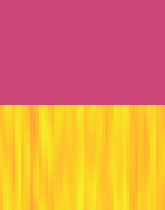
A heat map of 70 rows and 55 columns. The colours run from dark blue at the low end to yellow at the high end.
The table splits into 2 rows of 1 panel. Panel 1,1: middling, flat. Panel 2,1: very high, streaked downward, faint in contrast.
